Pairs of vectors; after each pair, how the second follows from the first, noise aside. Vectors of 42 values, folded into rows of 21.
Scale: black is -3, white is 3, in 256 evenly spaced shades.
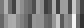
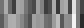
copied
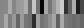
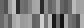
shuffled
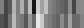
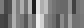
copied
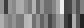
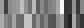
copied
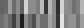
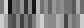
shuffled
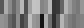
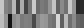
shuffled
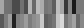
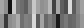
shuffled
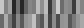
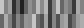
copied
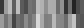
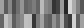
shuffled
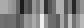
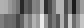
copied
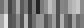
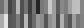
copied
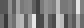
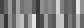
copied
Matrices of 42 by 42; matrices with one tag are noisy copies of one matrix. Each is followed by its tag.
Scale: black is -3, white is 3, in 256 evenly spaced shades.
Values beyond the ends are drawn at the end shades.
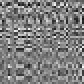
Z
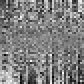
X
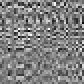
Z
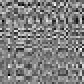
Z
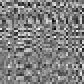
Z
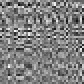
Z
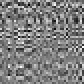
Z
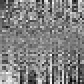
X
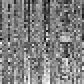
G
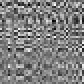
Z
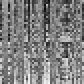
G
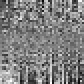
X
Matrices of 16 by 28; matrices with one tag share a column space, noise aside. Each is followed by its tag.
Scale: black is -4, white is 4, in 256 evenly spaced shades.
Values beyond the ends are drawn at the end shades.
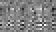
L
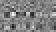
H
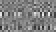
H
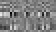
H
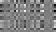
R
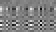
L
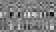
H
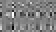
H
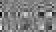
H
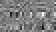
H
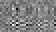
L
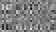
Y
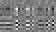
L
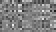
R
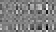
Y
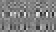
H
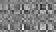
Y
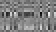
H
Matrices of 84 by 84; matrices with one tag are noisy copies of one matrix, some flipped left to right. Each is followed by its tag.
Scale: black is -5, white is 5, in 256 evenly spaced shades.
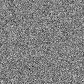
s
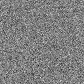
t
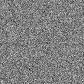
s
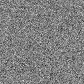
t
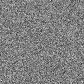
s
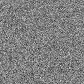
t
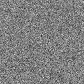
t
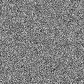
s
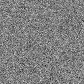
t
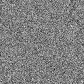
s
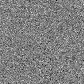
t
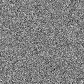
s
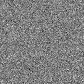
s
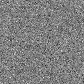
t
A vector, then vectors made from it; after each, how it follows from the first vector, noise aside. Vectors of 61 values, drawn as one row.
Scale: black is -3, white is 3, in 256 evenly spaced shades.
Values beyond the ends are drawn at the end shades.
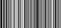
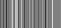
partly zeroed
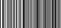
sign-scrambled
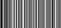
sign-scrambled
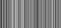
shrunk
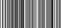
negated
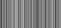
shrunk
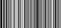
copied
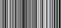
reversed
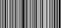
reversed
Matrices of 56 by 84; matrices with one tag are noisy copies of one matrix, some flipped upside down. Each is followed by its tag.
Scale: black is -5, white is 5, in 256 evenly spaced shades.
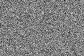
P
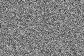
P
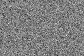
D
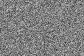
P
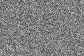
P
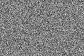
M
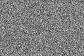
M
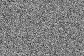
D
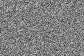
P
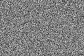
M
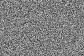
M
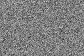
D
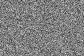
P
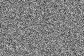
P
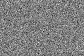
M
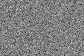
P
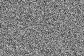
P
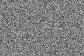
D
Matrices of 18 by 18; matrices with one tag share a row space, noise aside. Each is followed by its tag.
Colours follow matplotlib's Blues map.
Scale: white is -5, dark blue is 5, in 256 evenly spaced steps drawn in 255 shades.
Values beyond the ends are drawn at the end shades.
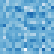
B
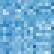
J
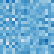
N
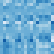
J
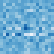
B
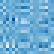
N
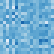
N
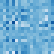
N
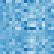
B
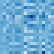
B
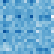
J
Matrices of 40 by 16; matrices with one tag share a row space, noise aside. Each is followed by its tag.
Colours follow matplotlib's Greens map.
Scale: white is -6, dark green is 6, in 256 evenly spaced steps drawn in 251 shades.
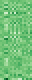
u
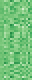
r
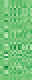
u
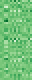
u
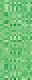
u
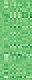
u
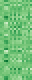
u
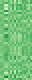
u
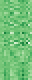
r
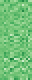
r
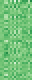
u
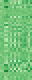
u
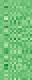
u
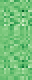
r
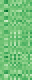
u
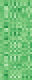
u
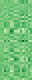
r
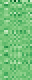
u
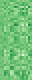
r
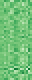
r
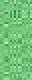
u
